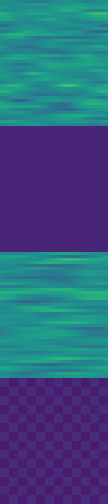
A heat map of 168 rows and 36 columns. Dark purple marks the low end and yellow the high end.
It is made of 4 by 1 panels. Panel 1,1: middling, streaked across. Panel 2,1: very low, flat. Panel 3,1: middling, streaked across. Panel 4,1: very low, checkered, faint in contrast.
